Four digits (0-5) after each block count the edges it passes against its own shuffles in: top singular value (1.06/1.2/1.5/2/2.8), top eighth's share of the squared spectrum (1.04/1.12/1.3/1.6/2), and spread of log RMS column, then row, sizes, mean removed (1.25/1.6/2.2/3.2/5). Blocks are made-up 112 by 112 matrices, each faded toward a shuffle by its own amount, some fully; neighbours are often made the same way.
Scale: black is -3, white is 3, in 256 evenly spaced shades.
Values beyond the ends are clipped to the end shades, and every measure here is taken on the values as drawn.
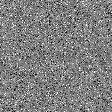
3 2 0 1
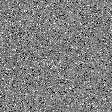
2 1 0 0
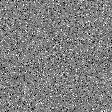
0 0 0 0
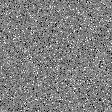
0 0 0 0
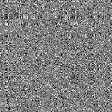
4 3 2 2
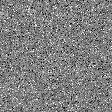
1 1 0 0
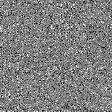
3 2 1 1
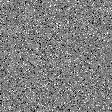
1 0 0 0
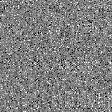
4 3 1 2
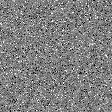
2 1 0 0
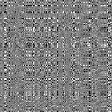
5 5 4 4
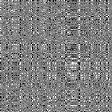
5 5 4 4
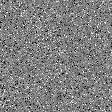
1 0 0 0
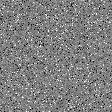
0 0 0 0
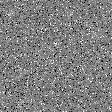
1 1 0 0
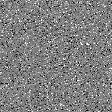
4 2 0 1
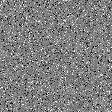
2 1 0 0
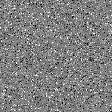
3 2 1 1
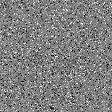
3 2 1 0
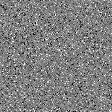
3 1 0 0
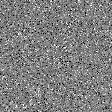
3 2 0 0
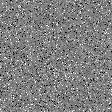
0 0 0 0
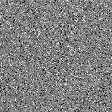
3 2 0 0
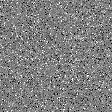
3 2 0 0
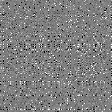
5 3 2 2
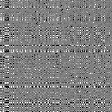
5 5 4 4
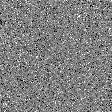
1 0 0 0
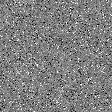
0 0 0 0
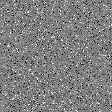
3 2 1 0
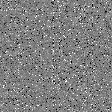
3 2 1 0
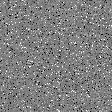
2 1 0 0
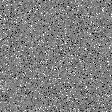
1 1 0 0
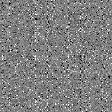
4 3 2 1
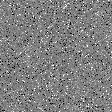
2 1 0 0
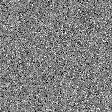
2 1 0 0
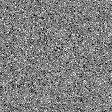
2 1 0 0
